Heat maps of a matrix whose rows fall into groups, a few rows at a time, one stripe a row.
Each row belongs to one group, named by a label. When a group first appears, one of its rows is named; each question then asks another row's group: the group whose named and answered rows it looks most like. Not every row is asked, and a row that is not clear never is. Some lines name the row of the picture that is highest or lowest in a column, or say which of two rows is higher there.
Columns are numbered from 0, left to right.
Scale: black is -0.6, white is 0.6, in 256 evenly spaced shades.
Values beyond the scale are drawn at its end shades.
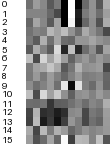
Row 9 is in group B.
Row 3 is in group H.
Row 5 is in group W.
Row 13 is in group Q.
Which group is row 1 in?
W
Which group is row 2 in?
W
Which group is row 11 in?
Q
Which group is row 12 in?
Q
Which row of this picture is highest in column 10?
15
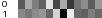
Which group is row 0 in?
W
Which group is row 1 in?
B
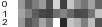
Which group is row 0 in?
B
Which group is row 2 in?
B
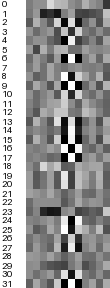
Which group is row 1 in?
Q
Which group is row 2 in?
W
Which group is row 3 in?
B
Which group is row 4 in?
W
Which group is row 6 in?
W
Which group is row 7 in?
H
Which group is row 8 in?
B
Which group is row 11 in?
H
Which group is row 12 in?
H
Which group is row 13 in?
W
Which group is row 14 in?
W
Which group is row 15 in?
W
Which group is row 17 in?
W
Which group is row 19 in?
B
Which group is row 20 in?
B
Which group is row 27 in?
W
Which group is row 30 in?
B
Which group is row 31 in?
W
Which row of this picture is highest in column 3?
0
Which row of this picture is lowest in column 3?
23
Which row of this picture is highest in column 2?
18
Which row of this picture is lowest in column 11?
0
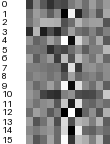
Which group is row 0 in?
Q
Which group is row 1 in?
W
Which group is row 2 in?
H
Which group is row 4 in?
B
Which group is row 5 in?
Q
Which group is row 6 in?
B
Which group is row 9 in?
B
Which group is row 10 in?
Q
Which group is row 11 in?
B
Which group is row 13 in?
B
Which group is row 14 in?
B
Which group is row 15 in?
B
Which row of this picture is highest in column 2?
2
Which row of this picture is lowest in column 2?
3
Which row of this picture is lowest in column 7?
12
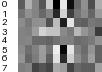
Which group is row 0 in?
W
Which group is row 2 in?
B
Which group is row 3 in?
H
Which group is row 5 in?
B
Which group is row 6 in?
B
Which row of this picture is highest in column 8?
3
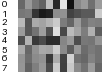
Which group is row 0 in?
W
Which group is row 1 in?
Q
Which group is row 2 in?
H
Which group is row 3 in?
B
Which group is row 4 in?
Q
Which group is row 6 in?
B
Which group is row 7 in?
B
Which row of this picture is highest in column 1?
4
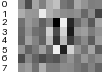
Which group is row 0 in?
H
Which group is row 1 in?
H
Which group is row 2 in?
W
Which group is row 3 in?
W
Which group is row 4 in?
W
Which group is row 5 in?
B
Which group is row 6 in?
Q
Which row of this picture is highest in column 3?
1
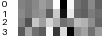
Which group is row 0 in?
B
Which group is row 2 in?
H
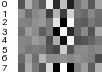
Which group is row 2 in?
B
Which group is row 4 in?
B
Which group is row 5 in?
W
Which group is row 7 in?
W
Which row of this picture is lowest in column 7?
7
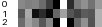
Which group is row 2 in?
W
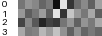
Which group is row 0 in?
W
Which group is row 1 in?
B
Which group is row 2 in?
Q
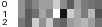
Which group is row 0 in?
H
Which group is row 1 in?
B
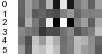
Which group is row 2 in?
W
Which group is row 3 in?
Q
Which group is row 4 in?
H
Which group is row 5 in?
H
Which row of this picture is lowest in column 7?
2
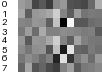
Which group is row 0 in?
Q
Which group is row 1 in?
H
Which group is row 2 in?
B
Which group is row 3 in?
H
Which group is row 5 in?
B
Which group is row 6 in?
W
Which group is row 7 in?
Q
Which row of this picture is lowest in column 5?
6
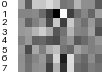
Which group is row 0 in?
H
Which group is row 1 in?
W
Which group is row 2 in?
B
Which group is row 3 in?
H
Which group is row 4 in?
Q
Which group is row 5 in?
H
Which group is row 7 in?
B
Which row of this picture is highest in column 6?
1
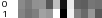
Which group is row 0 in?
B
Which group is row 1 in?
B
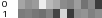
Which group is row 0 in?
H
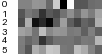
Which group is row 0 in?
B
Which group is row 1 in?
Q
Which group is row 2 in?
Q
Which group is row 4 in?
Q
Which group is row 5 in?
H
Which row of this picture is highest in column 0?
3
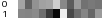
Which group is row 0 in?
H
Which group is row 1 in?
W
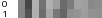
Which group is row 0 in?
H
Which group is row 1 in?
H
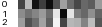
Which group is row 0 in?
Q
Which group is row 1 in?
B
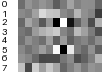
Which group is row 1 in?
H
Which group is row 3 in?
H
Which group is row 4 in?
W
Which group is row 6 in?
Q
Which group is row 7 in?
H
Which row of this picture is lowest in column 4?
6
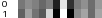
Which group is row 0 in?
W
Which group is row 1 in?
W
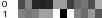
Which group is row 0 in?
Q
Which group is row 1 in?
B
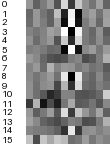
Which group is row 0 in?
B
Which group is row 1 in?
W
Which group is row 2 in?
W
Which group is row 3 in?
B
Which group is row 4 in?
B
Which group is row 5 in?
W
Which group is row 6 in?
Q
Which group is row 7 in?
H
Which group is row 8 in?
B
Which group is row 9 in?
B
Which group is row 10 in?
Q
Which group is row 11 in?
Q
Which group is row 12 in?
B
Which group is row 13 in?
Q
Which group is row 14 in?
W
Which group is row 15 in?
H
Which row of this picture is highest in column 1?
11
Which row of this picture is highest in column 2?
15
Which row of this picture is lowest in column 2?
11
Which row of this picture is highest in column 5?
3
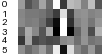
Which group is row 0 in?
B
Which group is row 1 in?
W
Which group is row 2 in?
W
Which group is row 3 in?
W
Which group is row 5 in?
B
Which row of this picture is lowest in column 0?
4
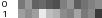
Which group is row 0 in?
Q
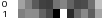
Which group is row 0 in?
Q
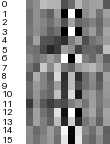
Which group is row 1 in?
W
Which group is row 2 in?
W
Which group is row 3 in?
W
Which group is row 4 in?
Q
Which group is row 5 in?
Q
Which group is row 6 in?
B
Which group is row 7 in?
H
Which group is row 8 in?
W
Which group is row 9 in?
W
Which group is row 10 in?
W
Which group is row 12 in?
W
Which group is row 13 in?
W
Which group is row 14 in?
B
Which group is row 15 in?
B
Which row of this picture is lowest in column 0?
11
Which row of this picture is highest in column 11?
5
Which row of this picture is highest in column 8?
7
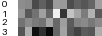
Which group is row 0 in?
Q
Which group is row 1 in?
B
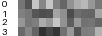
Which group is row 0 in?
H
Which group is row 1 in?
Q
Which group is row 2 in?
H
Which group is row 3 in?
Q
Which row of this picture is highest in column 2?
0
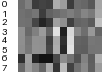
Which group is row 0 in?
Q
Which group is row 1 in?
Q
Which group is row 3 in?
B
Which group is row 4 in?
B
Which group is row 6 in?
Q
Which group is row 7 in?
W
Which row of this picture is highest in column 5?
3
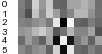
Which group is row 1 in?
H
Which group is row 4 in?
W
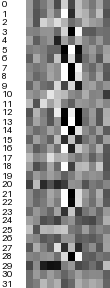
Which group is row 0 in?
B
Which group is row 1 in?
B
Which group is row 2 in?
H
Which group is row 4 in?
B
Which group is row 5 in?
W
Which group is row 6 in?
W
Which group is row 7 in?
B
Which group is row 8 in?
B
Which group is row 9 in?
W
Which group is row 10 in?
H
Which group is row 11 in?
H
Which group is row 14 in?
B
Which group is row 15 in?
W
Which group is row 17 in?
H
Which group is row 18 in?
B
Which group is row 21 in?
B
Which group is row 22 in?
B
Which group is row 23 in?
W
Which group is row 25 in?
H
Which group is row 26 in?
Q
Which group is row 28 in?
B
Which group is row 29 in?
Q
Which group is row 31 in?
H
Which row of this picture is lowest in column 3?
29
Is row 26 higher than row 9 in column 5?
Yes
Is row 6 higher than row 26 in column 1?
Yes
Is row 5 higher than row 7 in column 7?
No
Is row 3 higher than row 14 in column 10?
No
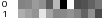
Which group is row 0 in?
B
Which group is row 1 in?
H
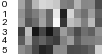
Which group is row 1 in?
B
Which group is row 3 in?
Q
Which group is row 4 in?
Q
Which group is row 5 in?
Q
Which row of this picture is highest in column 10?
2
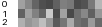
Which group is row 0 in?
Q
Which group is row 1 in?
W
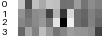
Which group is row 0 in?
H
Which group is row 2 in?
B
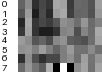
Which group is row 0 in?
Q
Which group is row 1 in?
Q
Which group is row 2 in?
Q
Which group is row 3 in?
Q
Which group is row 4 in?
Q
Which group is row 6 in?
Q
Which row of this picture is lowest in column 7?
7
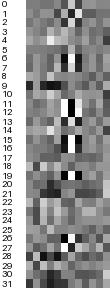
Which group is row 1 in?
B
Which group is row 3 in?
H
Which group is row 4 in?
H
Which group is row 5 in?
W
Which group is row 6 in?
W
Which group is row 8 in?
H
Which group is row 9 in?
Q
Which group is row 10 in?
H
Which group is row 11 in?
B
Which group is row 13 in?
W
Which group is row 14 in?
H
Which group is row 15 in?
W
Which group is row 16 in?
W
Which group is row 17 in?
Q
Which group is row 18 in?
H
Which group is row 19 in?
W
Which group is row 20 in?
Q
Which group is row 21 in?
Q
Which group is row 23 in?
H
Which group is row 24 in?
H
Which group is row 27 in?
B
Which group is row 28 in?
Q
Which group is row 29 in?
H
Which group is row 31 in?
Q
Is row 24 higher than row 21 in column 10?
Yes
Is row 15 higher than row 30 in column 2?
Yes
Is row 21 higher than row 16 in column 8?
No
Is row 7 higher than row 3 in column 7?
No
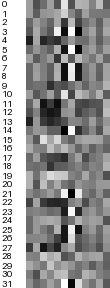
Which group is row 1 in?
H
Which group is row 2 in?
W
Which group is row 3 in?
W
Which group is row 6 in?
B
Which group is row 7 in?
W
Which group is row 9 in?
Q
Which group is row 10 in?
B
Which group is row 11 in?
Q
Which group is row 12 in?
Q
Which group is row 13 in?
Q
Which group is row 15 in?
H
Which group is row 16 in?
H
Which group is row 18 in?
Q
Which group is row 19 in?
H
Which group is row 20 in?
H
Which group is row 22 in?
Q
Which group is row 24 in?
H
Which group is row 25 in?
W
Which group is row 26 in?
W
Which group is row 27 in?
Q
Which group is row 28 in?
H
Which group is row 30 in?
H
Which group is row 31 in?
B
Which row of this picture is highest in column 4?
3
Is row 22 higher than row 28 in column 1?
Yes
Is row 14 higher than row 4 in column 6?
Yes
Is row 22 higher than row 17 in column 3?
No
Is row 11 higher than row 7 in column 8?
No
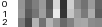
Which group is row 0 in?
B
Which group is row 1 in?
B
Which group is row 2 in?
H
